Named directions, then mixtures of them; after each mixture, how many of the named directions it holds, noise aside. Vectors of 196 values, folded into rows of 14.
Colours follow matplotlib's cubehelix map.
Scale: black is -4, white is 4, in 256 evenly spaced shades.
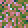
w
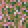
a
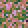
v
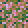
one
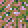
three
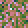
one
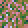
one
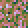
two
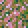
three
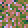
one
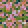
one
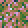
one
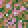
three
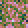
three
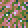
three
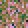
three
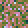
one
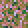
three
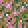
three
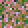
one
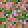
one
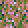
two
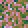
one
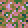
two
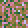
three
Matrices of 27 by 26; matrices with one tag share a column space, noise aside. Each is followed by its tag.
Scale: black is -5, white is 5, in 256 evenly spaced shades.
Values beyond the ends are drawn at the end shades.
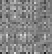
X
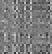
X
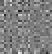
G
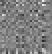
G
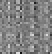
X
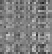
X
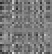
X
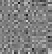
G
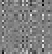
G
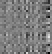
X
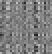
X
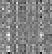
X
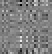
G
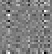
G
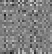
G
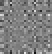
G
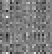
X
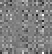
G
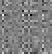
G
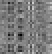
X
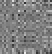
G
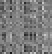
X
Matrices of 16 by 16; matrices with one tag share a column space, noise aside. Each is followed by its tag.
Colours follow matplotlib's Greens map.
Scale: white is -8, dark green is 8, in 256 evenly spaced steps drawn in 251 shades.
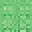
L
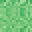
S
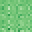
L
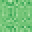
S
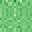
S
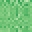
S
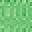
S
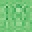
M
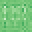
M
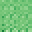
L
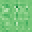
M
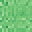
S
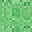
S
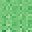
L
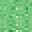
L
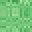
S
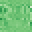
M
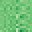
L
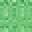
S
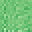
L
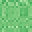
S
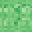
M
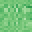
M
